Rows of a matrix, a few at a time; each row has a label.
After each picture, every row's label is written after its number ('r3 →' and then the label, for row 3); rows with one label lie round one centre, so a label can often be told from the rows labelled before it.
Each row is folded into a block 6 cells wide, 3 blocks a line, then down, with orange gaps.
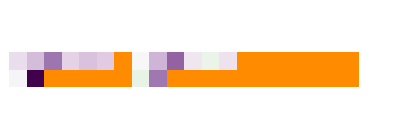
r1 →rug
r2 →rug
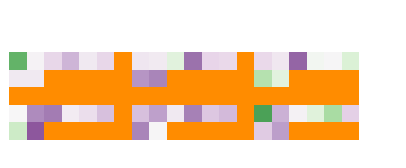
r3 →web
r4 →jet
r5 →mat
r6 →rug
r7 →jet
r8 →web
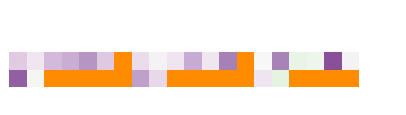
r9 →jet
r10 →jet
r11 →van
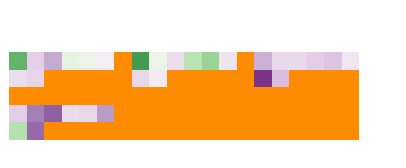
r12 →web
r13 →web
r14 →jet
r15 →rug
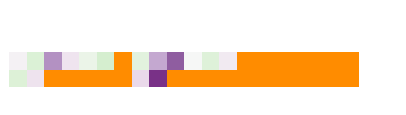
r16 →mat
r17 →rug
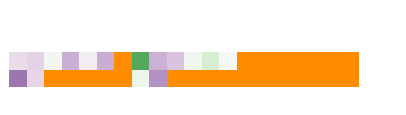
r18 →jet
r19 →web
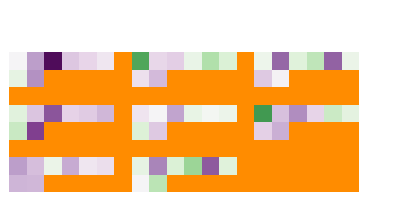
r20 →rug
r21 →web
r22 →van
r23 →rug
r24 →mat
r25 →web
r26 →jet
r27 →van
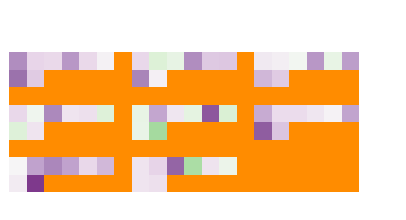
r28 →jet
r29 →jet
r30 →jet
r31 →mat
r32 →van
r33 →jet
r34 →rug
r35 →mat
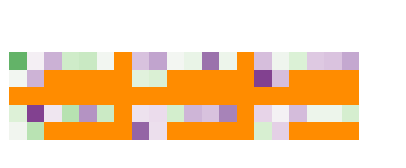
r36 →web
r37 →van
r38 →jet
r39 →van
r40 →jet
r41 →mat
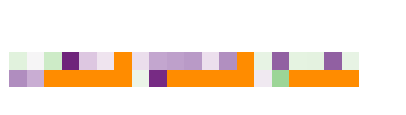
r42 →jet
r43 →rug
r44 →van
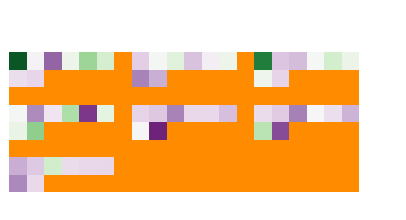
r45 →web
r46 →jet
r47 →web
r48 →van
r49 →rug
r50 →rug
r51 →jet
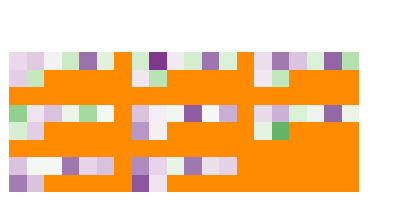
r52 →van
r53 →van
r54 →van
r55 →web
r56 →jet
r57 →van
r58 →jet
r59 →jet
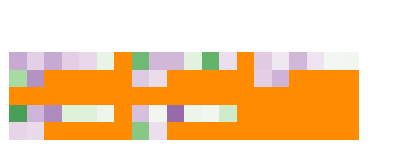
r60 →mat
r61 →web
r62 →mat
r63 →web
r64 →mat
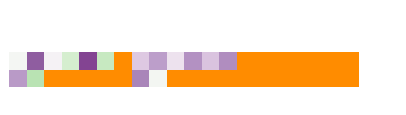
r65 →van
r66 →jet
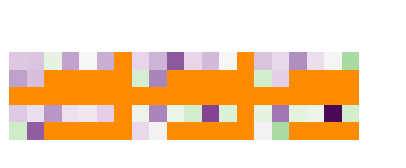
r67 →jet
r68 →rug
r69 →mat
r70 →rug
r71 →van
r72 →van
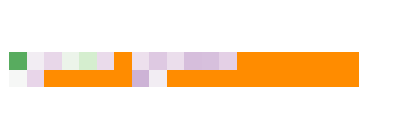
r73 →web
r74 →jet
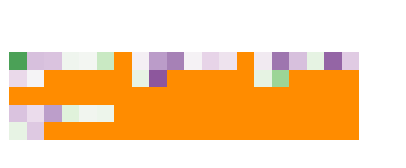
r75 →web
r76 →rug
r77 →van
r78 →mat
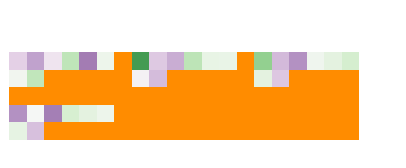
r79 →van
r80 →web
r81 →web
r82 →mat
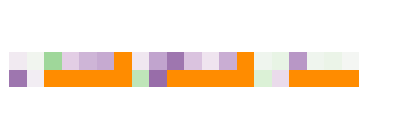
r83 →jet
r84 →rug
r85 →mat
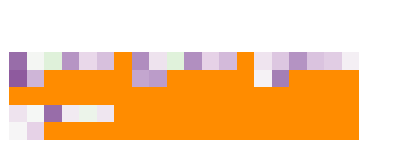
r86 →jet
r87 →jet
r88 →rug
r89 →mat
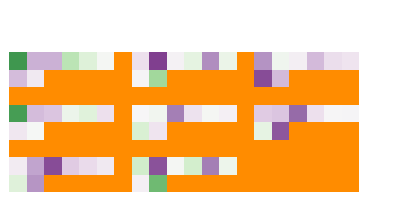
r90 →web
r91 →van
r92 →jet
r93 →web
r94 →mat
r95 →rug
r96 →rug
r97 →van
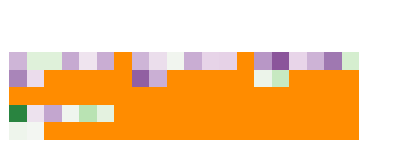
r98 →jet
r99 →jet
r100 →van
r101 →web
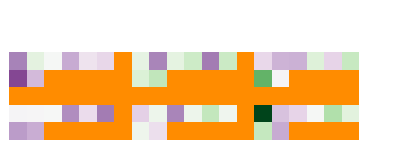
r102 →jet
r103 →van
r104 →mat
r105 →jet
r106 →mat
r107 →web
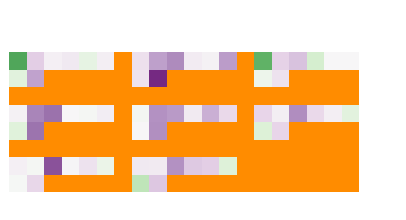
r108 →web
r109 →rug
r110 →web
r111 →rug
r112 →rug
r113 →mat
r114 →mat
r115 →mat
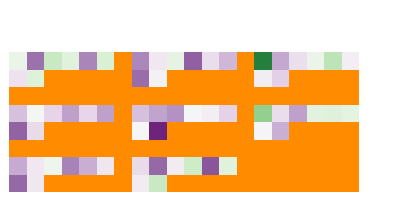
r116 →van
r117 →jet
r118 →web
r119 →jet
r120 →rug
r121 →web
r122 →jet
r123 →van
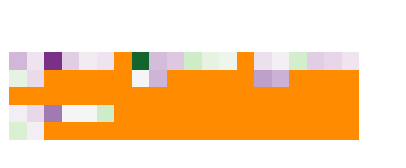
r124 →mat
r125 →web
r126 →jet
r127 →mat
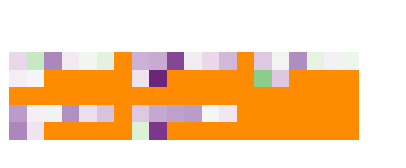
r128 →mat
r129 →rug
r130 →mat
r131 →jet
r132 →rug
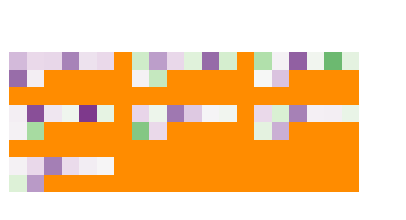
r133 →jet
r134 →van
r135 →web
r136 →van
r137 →mat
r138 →mat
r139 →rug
